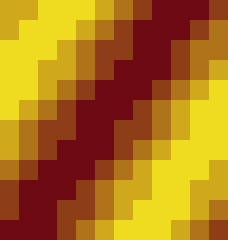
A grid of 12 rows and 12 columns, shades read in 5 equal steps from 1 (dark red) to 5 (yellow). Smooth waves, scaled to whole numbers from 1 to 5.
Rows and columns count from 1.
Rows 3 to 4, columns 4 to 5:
4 3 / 4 3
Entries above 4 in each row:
3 3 3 2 3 3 2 3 3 2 3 3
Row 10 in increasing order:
1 1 1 2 2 3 4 4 4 4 5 5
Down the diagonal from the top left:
4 5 5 4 2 1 2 3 5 5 4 2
